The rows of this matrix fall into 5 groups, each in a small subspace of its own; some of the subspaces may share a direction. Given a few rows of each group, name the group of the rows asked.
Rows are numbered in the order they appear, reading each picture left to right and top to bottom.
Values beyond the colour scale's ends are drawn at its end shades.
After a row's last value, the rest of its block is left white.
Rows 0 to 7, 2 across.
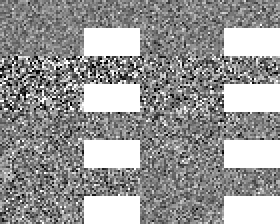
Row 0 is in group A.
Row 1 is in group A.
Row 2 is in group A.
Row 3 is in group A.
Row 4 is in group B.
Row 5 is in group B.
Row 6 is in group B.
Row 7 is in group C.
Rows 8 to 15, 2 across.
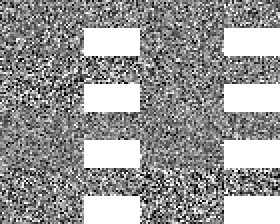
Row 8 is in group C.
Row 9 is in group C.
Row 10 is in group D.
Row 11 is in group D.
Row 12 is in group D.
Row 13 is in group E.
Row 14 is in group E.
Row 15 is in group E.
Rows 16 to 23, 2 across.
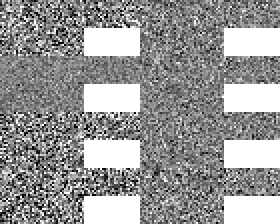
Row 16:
E
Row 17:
E
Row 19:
B
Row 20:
D
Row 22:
B
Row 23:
B
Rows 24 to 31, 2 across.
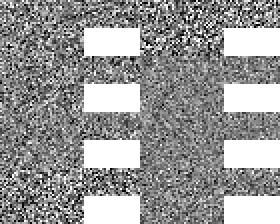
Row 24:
C
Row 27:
B
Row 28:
A
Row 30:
B
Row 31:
D
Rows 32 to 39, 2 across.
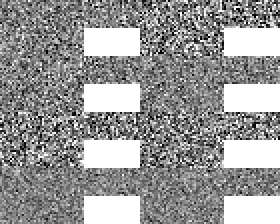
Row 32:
B
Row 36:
A
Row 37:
C
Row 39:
A
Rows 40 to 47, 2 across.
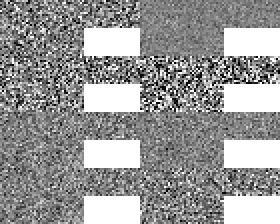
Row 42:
C
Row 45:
D
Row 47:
E
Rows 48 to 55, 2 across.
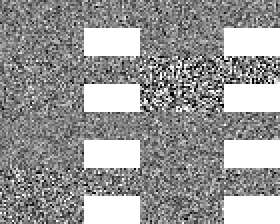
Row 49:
A
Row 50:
D
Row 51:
A
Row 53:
A
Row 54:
D
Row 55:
B
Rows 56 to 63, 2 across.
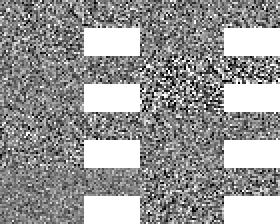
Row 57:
E
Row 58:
A
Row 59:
E
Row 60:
E
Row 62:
D
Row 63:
C
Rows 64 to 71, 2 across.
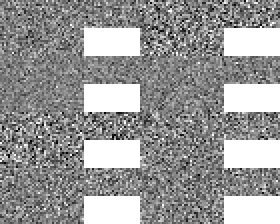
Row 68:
A
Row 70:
C
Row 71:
B
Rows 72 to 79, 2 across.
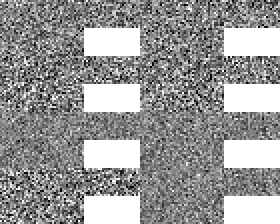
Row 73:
D
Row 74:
C
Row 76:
B
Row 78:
C
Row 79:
B
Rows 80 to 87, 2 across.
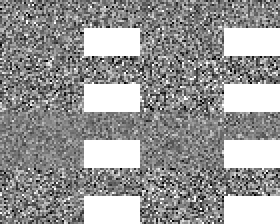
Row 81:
B
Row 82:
D
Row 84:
A
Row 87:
E
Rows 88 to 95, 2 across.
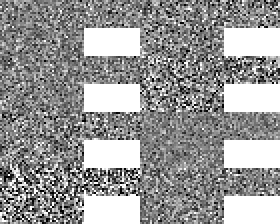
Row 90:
B
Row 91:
C
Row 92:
B
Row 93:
A
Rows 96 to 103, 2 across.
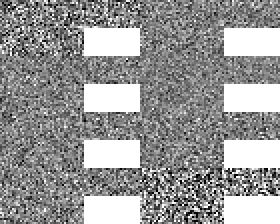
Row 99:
D
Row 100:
B
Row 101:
B
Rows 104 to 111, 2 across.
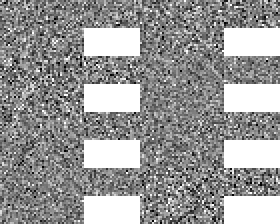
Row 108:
B
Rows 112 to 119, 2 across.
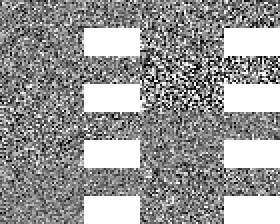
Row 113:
A
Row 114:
A
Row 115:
B
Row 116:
D
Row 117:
A
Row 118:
D
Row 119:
B
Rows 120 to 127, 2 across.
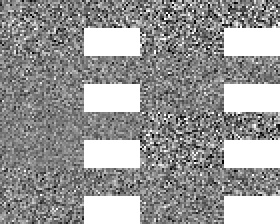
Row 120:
E
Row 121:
E
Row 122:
E
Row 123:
D
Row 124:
E
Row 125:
C
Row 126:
C
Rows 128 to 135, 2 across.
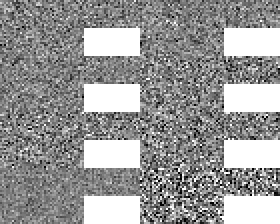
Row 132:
D
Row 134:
D
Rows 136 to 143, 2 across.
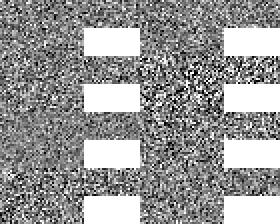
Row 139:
C
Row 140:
C
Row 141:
D
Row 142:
B
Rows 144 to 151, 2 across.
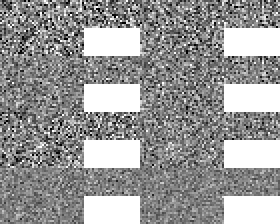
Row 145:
B
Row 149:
D
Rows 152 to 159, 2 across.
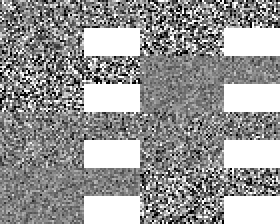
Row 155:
D
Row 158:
C
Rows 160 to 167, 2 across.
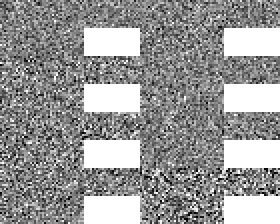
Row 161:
B
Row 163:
A
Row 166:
D
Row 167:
B
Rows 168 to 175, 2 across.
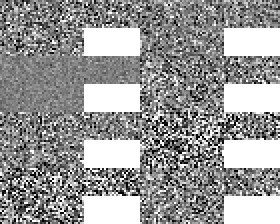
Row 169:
E
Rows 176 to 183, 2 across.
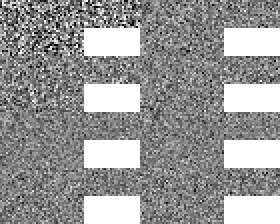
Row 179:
A
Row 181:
B
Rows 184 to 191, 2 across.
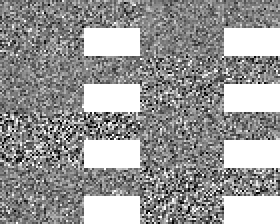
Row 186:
C
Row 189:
A
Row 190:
A
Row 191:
C
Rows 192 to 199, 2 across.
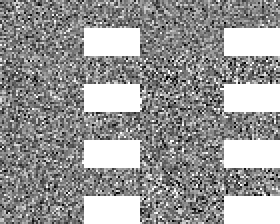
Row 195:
E
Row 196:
C
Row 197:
A
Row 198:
C
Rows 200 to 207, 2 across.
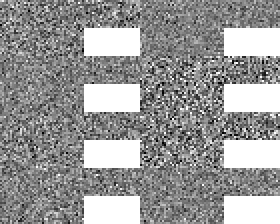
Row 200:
C
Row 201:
E
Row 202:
D
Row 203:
B
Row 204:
A
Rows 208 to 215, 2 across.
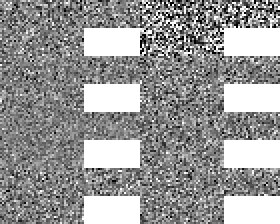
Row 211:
D
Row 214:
C
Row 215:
D
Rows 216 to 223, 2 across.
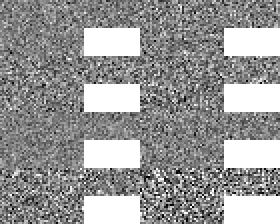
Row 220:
D
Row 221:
E
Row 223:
D
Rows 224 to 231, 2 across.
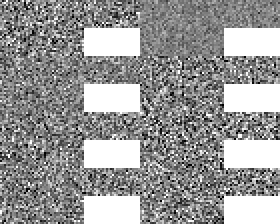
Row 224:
C
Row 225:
A
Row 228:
A
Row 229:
A
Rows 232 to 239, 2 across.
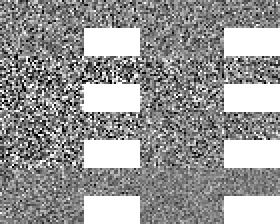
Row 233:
C
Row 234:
A
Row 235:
E
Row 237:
E
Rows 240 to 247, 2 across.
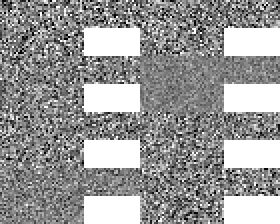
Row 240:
B
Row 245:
C
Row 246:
D
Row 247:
B
